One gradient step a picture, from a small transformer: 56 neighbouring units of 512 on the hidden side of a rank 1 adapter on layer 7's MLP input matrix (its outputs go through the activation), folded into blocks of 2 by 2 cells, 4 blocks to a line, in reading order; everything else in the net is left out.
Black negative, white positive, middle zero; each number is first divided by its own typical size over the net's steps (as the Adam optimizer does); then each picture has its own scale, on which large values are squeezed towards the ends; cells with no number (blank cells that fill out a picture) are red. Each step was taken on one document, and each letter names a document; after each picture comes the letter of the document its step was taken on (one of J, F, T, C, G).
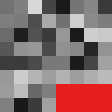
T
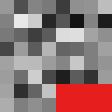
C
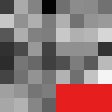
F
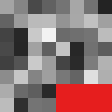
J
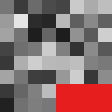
C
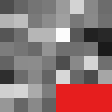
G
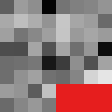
F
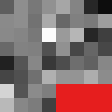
G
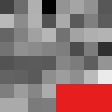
F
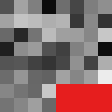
F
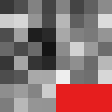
F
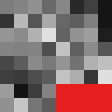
G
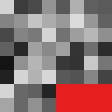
J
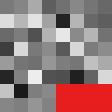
C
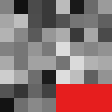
C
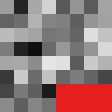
J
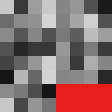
J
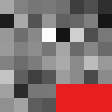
G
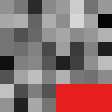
J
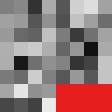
T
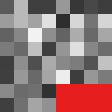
C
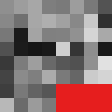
J
